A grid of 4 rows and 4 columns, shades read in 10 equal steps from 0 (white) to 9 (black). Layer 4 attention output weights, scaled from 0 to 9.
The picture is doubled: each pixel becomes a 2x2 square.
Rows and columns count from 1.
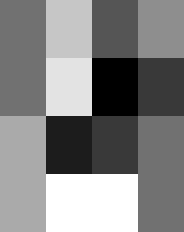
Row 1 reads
5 2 6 4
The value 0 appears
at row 4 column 2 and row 4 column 3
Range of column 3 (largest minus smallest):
9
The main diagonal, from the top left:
5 1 7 5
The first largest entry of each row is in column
3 3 2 4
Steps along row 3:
up down down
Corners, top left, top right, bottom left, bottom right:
5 4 3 5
